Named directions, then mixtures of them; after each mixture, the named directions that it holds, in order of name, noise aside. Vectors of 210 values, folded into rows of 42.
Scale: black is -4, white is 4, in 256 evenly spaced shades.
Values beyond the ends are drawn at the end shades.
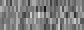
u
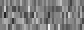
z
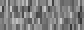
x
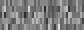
u, z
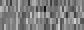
u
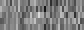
u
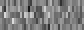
x, z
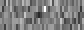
u, x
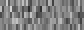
x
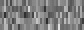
u, z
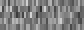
x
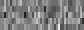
u, z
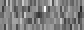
u, x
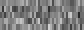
x, z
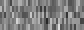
u, x, z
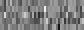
u, z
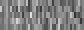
u, x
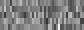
u, x, z
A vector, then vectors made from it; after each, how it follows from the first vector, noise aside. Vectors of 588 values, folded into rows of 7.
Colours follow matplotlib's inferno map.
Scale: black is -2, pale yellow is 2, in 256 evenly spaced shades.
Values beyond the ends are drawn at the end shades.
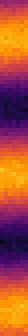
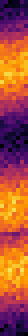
wrapped around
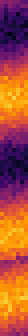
wrapped around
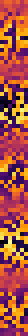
sign-scrambled
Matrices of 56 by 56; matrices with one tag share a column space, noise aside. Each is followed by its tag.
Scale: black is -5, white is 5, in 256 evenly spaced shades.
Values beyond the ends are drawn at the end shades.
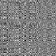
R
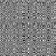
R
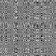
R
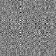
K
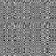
R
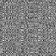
R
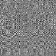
K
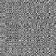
R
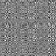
R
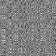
R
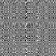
R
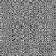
R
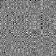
K
